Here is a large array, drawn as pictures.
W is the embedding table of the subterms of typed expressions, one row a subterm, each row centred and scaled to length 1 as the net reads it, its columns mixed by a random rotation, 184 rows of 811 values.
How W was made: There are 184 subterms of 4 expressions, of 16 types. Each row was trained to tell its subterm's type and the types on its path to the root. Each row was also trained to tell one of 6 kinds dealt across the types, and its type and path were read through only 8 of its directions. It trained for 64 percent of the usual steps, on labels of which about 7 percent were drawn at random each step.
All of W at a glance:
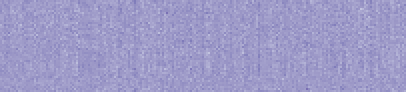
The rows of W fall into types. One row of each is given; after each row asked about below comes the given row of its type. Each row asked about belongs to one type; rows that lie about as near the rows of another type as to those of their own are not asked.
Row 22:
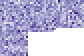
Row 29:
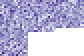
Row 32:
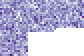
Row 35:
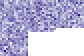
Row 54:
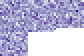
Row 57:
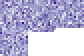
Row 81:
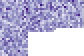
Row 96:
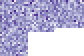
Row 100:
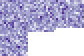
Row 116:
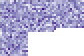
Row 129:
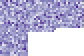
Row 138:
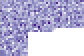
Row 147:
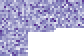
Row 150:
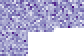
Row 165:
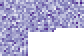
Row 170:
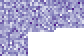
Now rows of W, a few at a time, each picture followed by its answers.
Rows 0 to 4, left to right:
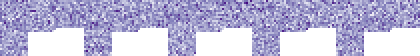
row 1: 100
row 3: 165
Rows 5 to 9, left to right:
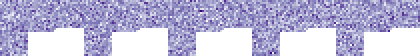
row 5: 129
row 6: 165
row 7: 29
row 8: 54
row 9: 57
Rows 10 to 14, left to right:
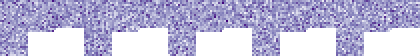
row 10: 129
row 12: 100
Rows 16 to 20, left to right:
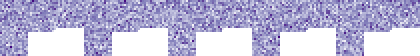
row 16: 96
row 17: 35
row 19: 147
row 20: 22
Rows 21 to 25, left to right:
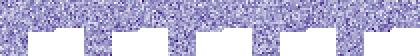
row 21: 129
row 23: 32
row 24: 147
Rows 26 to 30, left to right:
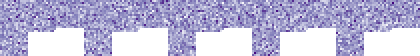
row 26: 165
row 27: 150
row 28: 138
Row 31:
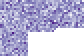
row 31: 32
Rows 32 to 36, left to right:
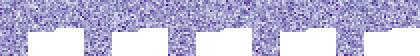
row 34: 81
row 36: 81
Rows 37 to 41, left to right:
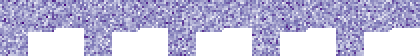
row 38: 54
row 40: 22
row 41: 29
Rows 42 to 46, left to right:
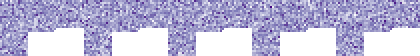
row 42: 116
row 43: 129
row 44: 129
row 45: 147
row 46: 129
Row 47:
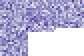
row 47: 32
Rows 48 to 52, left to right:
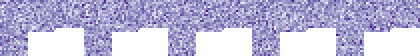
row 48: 32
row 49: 32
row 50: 54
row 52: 22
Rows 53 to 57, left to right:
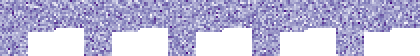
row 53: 116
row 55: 54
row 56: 29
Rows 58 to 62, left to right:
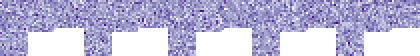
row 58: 96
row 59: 29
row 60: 138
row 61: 54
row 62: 81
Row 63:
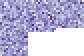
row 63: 165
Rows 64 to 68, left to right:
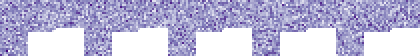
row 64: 81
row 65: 150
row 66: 170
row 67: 147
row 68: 147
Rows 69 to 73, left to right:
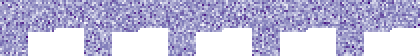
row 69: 129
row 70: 57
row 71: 96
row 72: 170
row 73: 100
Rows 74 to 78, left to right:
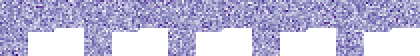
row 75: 54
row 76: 138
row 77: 170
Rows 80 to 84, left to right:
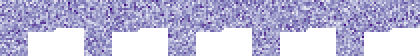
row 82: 147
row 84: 147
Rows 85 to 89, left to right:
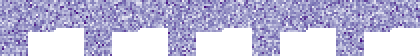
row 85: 22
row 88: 32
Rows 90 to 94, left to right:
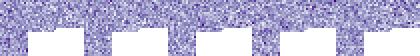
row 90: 170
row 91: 29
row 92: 22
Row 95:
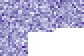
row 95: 54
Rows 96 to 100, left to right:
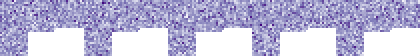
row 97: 165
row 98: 100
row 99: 54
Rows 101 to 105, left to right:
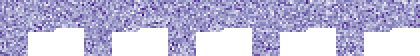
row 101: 138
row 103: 150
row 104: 100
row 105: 100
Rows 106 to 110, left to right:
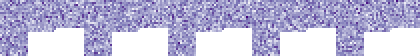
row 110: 96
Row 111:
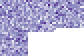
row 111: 29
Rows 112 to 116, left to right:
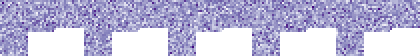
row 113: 29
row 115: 22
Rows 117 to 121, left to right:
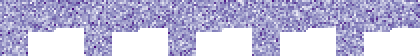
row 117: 22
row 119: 29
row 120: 170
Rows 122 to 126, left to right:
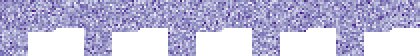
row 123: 116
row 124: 138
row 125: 129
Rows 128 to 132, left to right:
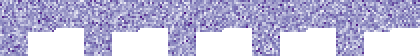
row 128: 116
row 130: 129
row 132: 29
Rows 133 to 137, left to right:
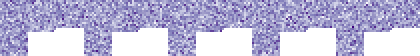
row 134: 57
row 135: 57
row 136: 129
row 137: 147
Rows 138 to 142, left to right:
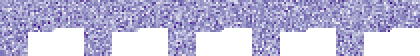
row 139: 138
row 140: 57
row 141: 170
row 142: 57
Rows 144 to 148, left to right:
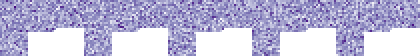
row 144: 22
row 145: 138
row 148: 32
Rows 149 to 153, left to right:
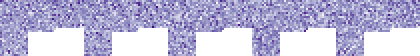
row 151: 57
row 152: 32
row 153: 29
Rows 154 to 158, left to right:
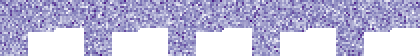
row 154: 150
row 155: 35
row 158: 165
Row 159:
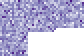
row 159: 116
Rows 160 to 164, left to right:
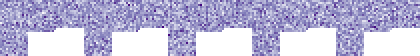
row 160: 57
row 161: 100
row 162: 147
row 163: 32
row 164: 138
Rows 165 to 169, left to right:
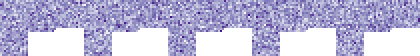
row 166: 147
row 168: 96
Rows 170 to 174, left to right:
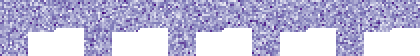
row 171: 170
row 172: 57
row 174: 138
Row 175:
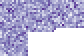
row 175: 32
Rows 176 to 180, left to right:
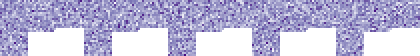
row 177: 22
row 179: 170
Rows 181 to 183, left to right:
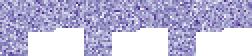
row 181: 35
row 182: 138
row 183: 165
